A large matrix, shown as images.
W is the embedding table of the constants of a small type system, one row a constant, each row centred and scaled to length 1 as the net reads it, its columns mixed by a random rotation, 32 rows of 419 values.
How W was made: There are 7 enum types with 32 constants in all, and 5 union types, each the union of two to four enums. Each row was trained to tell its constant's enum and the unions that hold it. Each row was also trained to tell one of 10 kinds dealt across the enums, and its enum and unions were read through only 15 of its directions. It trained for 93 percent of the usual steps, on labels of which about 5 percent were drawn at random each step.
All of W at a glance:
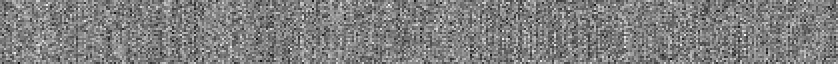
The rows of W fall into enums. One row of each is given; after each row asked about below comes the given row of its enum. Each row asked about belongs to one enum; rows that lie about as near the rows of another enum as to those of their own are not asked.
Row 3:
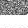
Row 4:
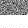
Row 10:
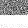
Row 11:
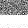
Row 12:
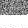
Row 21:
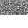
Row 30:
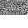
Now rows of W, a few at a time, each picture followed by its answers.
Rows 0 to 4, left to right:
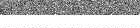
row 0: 4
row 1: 30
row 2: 21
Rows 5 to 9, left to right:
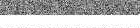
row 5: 21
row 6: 10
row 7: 21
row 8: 11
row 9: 21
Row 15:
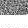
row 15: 12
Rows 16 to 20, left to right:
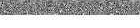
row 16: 30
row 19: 4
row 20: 30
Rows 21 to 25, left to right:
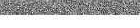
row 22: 4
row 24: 12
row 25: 4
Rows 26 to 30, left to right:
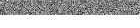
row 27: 11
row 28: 11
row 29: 12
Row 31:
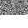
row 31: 10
